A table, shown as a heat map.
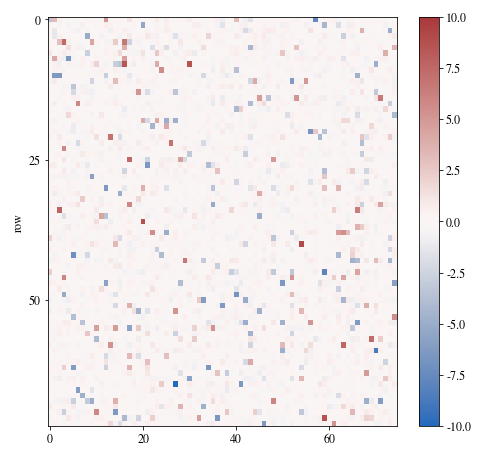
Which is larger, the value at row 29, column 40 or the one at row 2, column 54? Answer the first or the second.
the second
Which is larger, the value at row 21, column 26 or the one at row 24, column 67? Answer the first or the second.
the first
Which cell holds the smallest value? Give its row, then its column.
65, 27
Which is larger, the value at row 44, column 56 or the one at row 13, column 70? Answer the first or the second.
the first
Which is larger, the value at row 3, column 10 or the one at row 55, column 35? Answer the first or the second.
the second
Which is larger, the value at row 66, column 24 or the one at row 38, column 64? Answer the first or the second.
the second
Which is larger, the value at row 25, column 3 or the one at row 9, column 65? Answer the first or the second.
the first
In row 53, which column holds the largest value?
74
